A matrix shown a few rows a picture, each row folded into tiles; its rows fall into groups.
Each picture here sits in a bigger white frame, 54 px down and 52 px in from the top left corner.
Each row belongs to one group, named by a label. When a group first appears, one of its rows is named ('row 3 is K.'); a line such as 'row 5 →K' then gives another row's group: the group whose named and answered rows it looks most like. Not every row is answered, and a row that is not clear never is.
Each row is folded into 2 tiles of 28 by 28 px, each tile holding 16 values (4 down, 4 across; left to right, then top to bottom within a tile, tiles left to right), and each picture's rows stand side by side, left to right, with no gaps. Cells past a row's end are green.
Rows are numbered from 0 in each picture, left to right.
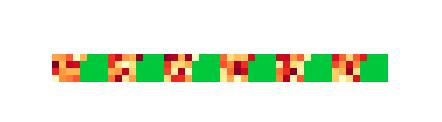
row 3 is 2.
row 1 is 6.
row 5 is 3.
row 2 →6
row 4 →6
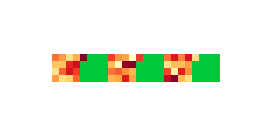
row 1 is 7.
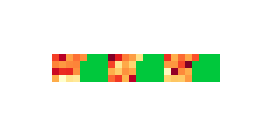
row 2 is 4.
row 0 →3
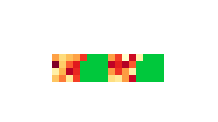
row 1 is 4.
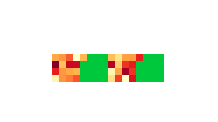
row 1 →2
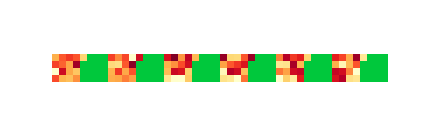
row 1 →7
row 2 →3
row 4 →3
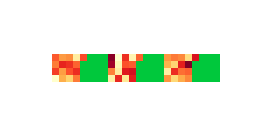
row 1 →2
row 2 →7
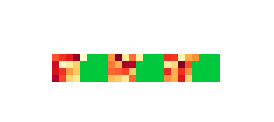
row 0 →6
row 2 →7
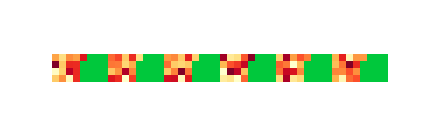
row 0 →2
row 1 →6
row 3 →4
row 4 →6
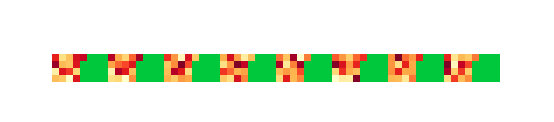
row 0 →4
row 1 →4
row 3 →7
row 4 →2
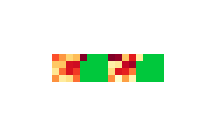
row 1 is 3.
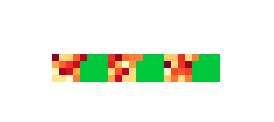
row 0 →4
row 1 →6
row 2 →2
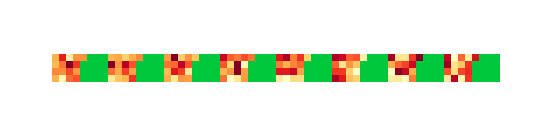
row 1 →2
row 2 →3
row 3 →3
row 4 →3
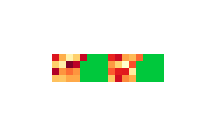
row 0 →7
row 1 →6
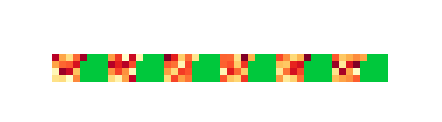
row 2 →6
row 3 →4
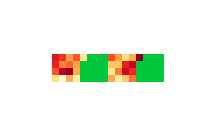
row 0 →3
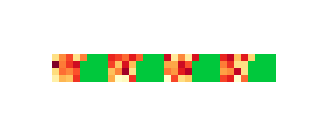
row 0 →2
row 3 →6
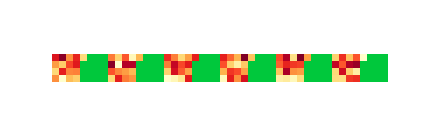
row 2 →4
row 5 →4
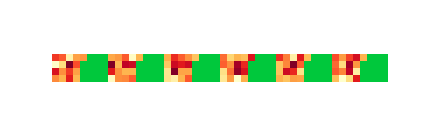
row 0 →7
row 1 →2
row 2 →4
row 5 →3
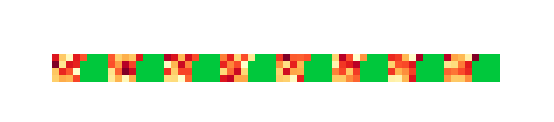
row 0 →4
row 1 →2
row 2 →3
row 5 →7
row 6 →7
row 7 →7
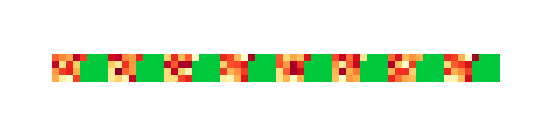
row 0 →3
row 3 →7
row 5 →3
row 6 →6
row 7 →7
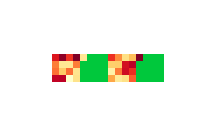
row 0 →6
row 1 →7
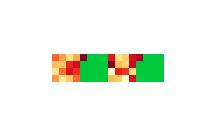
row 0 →7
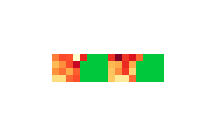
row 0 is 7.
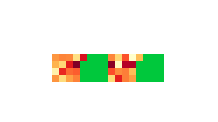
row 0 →7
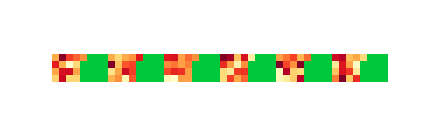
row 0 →6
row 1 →2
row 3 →6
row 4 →4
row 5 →6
